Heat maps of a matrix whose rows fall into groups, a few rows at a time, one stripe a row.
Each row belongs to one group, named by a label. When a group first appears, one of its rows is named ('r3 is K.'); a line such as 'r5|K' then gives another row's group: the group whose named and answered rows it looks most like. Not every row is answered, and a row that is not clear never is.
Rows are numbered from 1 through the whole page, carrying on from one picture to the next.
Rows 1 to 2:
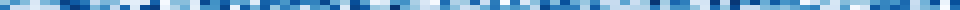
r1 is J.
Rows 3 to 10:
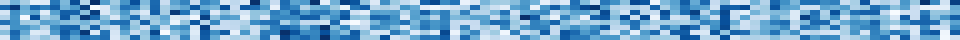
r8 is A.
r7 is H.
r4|J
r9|J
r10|A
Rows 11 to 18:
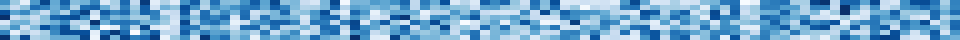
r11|H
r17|J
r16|H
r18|J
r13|J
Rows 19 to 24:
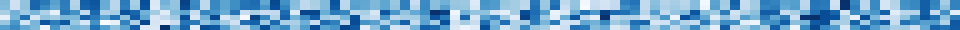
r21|A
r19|H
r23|H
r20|H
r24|A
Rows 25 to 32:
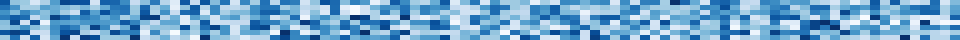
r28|J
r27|H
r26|H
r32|A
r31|J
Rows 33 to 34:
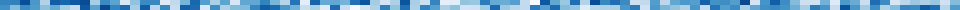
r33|J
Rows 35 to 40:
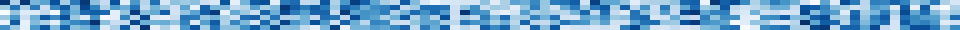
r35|J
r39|A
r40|H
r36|A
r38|H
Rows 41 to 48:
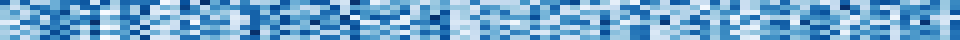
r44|A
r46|H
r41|J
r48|H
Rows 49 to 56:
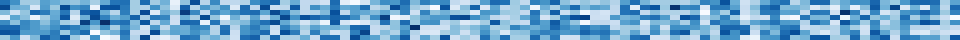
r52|A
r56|H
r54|J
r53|H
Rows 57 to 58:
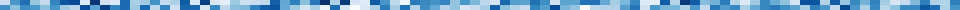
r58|H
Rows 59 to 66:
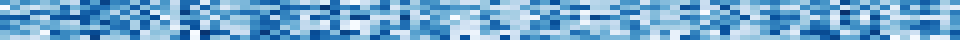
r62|J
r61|H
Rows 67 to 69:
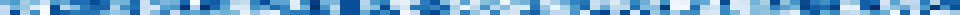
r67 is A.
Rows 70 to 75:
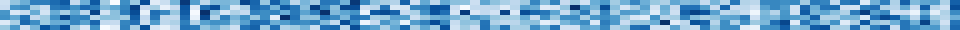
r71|A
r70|H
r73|J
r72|A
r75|H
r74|A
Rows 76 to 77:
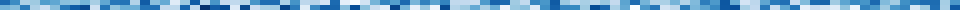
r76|H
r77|J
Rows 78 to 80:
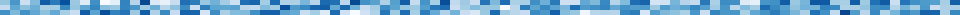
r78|H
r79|A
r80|H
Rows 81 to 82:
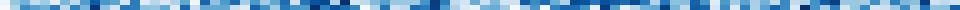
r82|A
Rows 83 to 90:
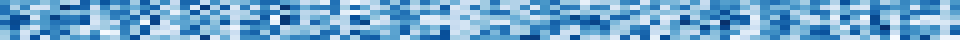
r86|J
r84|J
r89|H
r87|J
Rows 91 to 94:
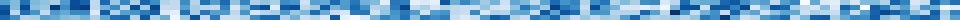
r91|J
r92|J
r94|H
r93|J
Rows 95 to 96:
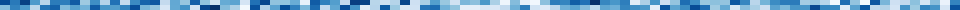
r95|J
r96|A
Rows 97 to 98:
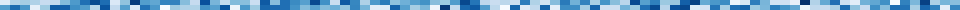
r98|J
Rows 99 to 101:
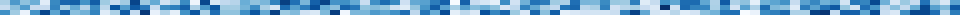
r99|A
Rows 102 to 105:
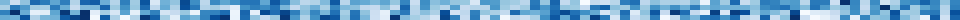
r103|H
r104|J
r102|H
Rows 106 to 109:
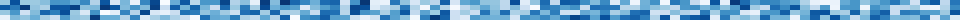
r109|A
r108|H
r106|J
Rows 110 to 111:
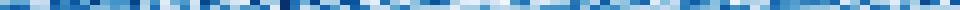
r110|A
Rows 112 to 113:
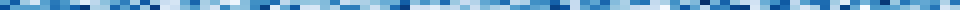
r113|J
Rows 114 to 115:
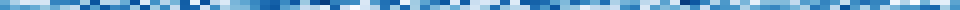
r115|H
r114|A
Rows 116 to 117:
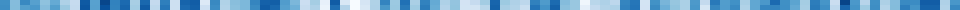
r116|H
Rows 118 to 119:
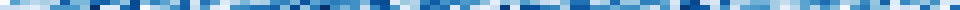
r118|A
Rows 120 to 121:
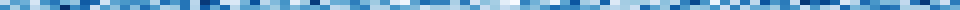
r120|A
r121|J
